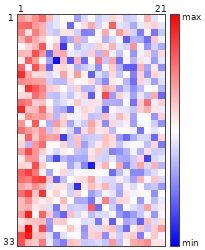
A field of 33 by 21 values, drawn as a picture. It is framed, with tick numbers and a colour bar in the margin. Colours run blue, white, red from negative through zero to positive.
The values follow a bell shape. The left part is higher, up to a seam about 20% of the way across. On average the colour sits 50% of the way up the scale. No regular stripes run through it.
